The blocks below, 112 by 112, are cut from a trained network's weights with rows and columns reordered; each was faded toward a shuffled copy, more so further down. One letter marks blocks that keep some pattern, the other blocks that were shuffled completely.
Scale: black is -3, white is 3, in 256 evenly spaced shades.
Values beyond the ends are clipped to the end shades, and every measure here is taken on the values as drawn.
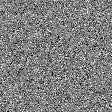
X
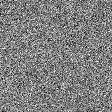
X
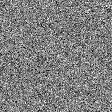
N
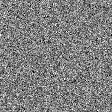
N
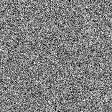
X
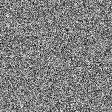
X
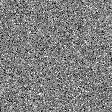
X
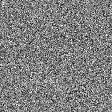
N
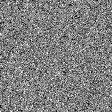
N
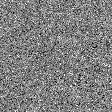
X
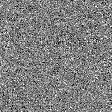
N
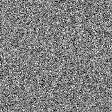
N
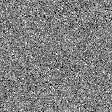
N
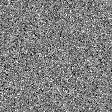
X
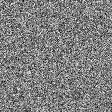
N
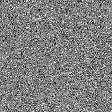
N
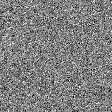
N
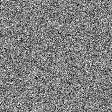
N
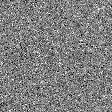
X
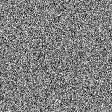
N
